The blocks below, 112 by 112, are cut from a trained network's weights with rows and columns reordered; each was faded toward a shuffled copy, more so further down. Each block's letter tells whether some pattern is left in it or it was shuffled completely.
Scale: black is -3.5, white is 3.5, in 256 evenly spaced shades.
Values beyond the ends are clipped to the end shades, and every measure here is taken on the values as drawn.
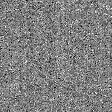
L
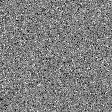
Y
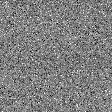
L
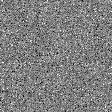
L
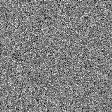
L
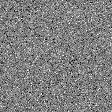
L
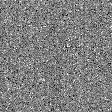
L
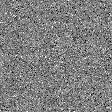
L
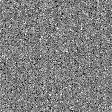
L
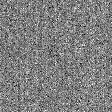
L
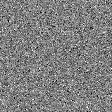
Y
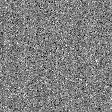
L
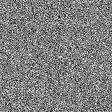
L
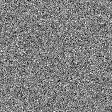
Y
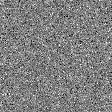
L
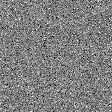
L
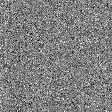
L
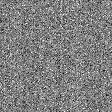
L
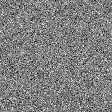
L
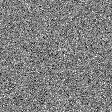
Y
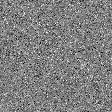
Y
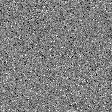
Y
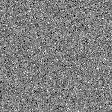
Y
